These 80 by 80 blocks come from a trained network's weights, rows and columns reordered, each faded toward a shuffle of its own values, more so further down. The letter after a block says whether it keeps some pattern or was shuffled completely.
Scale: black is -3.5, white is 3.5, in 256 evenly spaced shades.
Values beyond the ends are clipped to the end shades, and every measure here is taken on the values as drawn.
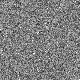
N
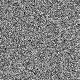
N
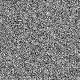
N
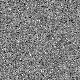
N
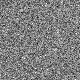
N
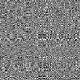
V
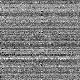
V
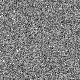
N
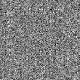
V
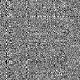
V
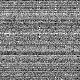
V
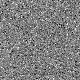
N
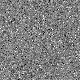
N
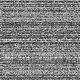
V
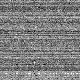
V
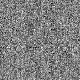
V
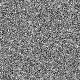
N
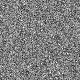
N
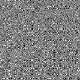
V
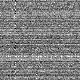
V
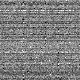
V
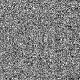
V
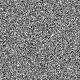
N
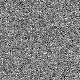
N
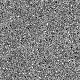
N
